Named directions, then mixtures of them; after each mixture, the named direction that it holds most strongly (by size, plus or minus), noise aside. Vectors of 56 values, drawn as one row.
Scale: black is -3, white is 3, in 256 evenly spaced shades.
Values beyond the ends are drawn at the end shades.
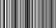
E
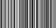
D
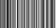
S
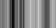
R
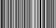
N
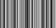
E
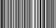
N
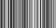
N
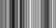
R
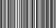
D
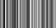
E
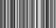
D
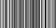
N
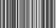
S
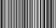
N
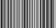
N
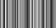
E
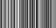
D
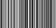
D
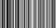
D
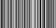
N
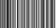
S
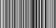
N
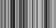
R
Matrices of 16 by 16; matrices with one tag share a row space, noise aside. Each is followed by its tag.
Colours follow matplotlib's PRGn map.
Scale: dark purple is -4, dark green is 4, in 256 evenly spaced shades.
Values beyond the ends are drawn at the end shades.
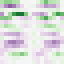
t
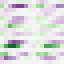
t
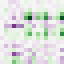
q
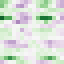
t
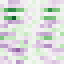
t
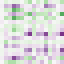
q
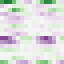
t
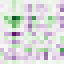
q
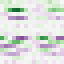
t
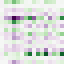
q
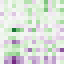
q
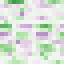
t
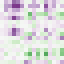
q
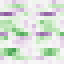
t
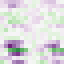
t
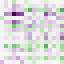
q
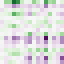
q
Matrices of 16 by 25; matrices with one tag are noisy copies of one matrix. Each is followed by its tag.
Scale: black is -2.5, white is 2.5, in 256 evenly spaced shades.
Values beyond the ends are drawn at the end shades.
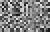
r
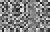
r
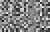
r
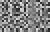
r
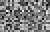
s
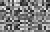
s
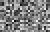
s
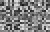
s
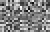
s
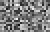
s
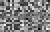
s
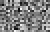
s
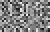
r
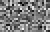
s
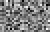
s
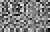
r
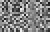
r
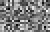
s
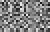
r
